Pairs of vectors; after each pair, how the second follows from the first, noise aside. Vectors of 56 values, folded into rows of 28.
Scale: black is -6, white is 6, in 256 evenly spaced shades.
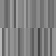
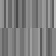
reversed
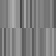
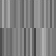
reversed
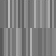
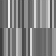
scaled up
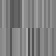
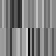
scaled up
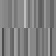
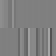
partly zeroed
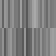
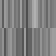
copied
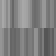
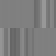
partly zeroed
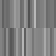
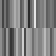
scaled up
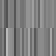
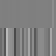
partly zeroed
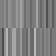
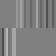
partly zeroed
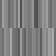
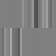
partly zeroed
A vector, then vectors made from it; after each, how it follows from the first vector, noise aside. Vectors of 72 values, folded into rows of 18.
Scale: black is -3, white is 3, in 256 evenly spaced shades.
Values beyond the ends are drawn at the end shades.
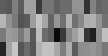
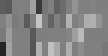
partly zeroed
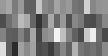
negated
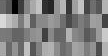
wrapped around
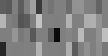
partly zeroed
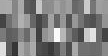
negated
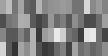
negated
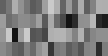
wrapped around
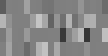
partly zeroed
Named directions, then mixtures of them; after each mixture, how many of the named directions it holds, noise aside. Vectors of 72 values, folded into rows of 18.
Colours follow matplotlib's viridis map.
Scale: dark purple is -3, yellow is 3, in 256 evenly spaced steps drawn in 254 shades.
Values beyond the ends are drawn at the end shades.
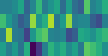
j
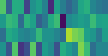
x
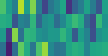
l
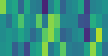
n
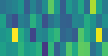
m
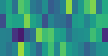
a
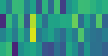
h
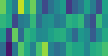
one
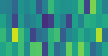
two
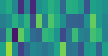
two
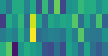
one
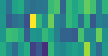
three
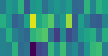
one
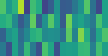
three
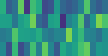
two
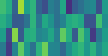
one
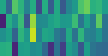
one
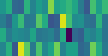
one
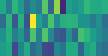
two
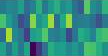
one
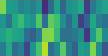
one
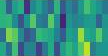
three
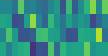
three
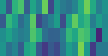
three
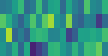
one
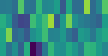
one
